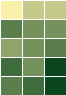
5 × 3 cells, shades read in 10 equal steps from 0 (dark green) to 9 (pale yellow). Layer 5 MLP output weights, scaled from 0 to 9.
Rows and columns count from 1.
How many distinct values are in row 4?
3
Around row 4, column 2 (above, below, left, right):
4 2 2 0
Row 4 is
2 4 0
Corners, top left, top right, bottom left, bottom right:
9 7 3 0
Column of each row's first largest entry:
1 2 1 2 1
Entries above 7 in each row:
1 0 0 0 0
